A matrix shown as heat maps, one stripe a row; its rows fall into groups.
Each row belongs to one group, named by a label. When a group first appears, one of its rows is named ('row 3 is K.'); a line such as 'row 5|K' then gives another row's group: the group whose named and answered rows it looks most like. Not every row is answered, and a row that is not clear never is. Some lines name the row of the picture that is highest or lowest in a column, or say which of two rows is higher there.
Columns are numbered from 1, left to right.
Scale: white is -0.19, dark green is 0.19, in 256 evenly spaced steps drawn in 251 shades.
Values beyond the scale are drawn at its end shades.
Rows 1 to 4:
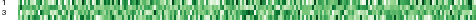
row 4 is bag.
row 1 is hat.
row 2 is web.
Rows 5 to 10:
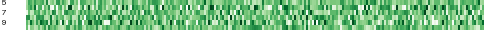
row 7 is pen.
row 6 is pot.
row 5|web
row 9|bag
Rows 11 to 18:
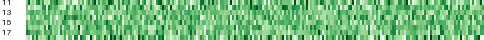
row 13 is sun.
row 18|hat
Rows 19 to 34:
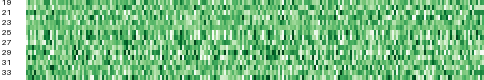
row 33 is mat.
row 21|mat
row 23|web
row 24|pot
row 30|sun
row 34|sun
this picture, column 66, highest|29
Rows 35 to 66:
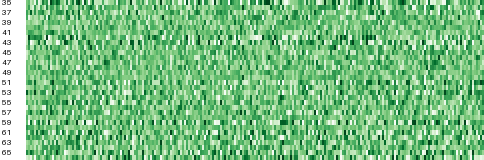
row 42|web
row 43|pen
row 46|hat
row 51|mat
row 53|mat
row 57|bag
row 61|bag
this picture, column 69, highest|38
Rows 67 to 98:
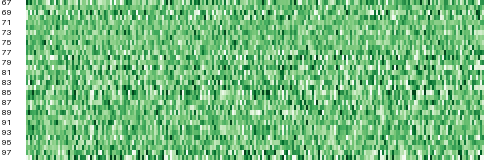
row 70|web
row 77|mat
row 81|web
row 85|sun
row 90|hat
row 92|sun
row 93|sun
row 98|hat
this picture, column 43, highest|98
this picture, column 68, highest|91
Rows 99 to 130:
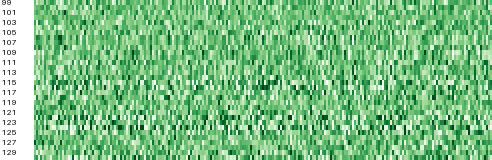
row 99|bag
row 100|pot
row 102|pot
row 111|hat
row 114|hat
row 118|pen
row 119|mat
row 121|sun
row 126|sun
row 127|mat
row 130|hat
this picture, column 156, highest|109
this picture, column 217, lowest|122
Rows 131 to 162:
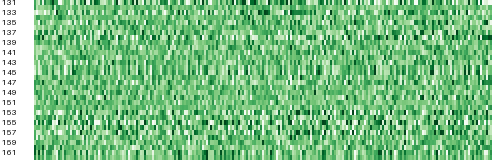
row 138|mat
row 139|bag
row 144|pen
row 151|hat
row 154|web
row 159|pot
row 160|mat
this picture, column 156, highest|131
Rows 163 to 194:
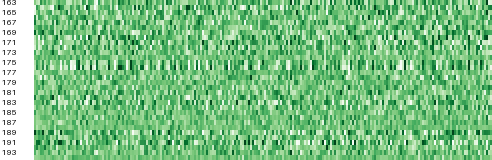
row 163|hat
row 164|mat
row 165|web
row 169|mat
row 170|hat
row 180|mat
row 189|mat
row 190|pot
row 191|bag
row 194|pen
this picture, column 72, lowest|176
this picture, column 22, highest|191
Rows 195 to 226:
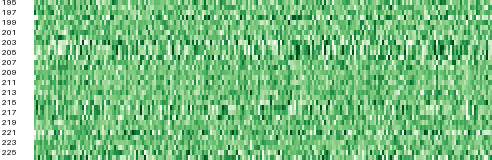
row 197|mat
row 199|web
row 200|pen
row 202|bag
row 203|pot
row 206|web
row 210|web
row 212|web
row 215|web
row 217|sun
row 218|pot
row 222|hat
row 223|sun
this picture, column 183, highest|204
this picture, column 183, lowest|198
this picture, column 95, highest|216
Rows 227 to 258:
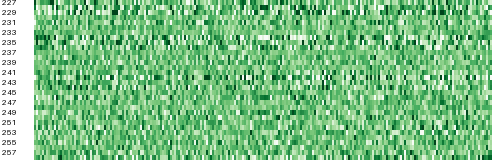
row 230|hat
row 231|web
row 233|mat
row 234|web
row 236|sun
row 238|pen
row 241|bag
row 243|bag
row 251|sun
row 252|sun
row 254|hat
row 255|pot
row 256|hat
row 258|mat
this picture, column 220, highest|252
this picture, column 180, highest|252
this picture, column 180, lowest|253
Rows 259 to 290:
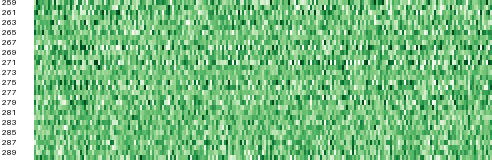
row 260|bag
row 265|mat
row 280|sun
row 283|bag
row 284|pen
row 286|bag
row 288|bag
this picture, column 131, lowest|259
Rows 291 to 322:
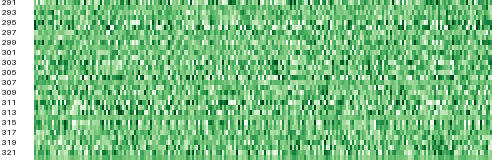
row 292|hat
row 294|hat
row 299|mat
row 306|pot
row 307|web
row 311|sun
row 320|hat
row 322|pot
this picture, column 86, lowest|296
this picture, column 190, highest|313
